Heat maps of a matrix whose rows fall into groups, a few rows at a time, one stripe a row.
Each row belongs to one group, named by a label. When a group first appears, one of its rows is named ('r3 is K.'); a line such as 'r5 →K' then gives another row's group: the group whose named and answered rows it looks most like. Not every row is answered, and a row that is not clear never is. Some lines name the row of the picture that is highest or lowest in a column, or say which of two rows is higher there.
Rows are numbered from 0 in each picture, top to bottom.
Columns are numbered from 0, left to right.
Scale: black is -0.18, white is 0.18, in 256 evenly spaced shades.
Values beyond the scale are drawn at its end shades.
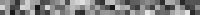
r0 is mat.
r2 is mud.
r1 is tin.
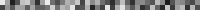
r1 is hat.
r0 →tin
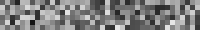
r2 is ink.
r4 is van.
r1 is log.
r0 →mat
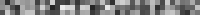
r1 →mat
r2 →mat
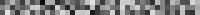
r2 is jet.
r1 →mud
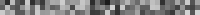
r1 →jet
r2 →log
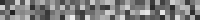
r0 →van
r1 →log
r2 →mud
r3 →hat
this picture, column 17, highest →3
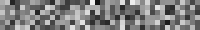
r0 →mud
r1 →tin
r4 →jet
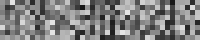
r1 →hat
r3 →ink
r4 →tin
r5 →tin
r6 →hat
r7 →log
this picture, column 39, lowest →4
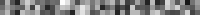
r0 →mat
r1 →mat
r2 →jet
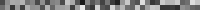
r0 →ink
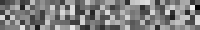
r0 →mud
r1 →hat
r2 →hat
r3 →log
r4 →van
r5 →ink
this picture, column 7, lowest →5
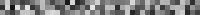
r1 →van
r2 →tin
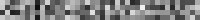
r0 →tin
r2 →mud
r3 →ink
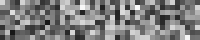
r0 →mat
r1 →jet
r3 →jet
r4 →mat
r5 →van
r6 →mud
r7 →mud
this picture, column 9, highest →5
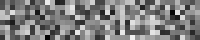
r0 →van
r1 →hat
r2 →ink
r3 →jet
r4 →mud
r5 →mat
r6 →jet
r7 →mud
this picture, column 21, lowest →3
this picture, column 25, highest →0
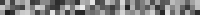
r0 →van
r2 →hat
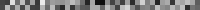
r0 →ink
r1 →van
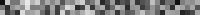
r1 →hat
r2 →mat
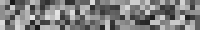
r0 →mud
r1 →log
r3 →tin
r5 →ink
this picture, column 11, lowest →4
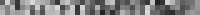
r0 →mat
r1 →log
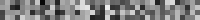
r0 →mat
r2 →van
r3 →mat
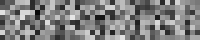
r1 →van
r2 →tin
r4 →van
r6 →tin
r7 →van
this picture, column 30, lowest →5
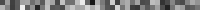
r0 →jet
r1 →tin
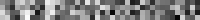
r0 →tin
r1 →hat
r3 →jet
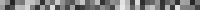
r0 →jet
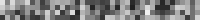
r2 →log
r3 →van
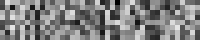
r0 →jet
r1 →jet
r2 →ink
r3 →ink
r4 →van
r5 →ink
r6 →ink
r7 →ink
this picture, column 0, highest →3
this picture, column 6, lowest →1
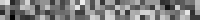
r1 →tin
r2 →mud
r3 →mud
